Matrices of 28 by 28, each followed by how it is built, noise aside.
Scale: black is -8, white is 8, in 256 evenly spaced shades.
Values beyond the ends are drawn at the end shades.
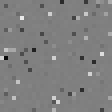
sparse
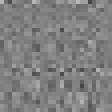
low rank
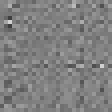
low rank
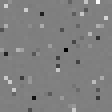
sparse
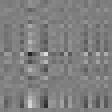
low rank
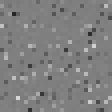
sparse
